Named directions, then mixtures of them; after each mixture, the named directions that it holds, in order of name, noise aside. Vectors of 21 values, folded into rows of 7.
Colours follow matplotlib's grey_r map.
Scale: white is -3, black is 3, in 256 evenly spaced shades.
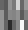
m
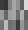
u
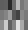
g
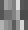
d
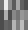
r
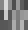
r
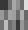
u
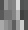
d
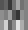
g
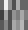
r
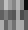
d, u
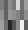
m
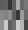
g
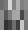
g, m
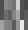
d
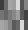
d, u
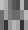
d, u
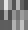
r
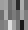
m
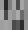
g, r
